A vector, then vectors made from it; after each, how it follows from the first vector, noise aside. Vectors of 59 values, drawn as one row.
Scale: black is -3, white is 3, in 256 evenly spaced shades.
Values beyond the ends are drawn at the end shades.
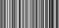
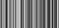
sign-scrambled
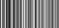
wrapped around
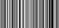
copied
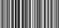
wrapped around
